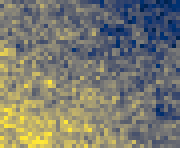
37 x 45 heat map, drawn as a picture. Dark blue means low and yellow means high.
The ninth with the lowest average is the top right. Neither half mirrors the other. There are no regular stripes. Overall the values sit about 50% of the way up the scale. The ninth with the highest average is the bottom left. There is an overall slope up to the bottom left.
